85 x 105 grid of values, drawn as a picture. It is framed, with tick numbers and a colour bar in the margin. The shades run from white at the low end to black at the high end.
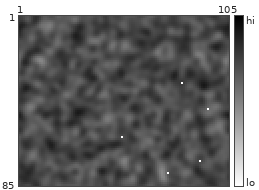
There are five isolated cells, each far lower than the cells round it. Neither half mirrors the other. There are no regular stripes. On average the colour sits 70% of the way up the scale. The field is mottled with small blotches. No seam splits the table.
